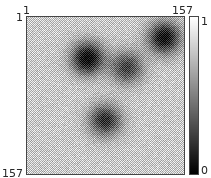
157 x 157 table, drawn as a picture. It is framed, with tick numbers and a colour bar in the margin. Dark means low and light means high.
There are four dips. No row or column stands out. Overall the values sit about 70% of the way up the scale.
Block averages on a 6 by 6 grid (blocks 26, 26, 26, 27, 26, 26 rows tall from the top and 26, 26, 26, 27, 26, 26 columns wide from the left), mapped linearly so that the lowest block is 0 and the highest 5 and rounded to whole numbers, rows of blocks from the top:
554531
530233
554345
553355
553355
555555
